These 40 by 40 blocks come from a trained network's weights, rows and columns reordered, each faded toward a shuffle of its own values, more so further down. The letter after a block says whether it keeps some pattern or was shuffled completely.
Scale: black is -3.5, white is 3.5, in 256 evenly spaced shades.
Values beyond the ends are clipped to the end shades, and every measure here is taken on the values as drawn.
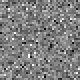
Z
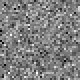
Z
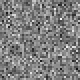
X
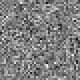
X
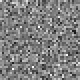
X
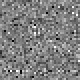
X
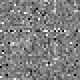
X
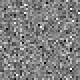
X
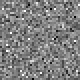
Z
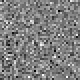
X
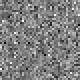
X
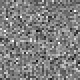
X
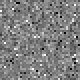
Z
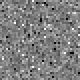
Z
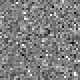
X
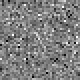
Z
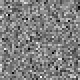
Z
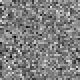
X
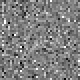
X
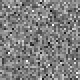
Z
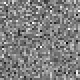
X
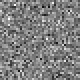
X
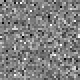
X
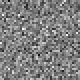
Z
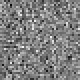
X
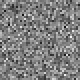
Z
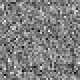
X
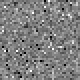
Z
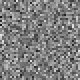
X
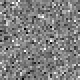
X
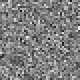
Z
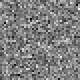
Z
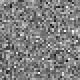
Z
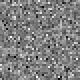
Z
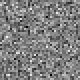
Z
